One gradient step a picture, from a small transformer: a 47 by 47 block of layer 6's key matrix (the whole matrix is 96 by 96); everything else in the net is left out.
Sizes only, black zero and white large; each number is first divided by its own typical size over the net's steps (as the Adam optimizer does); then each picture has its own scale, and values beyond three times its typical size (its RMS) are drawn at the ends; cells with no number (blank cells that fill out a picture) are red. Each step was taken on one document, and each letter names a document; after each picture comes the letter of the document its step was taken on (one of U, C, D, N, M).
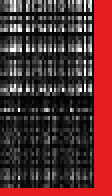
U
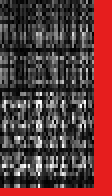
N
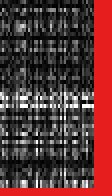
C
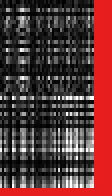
C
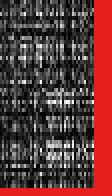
N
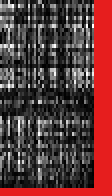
N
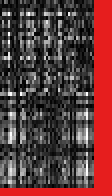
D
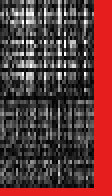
D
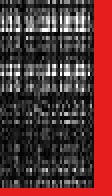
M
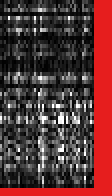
M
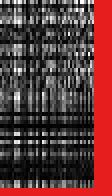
C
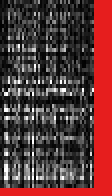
U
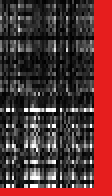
U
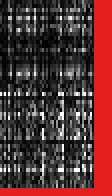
M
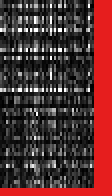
U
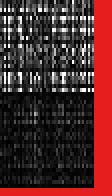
M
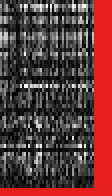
N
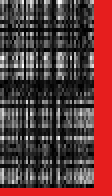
D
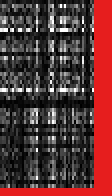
U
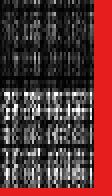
U
